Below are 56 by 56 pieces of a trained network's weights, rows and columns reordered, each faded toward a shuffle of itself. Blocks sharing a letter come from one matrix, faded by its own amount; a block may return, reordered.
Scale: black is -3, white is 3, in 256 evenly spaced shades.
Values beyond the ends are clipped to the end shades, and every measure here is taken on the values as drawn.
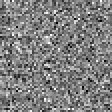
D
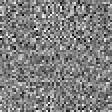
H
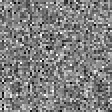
D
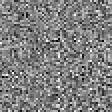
H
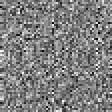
H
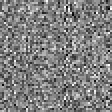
H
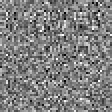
H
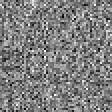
D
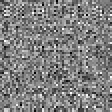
H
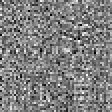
D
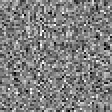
D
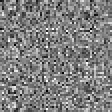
H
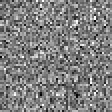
H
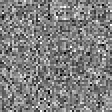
D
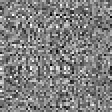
H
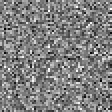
D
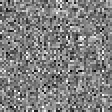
H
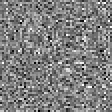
H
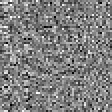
H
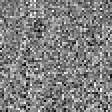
D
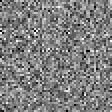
H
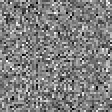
D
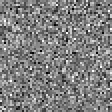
D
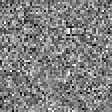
D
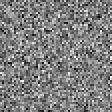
D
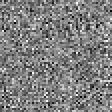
D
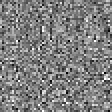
H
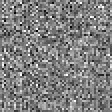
H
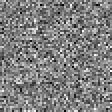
D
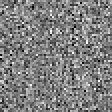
D
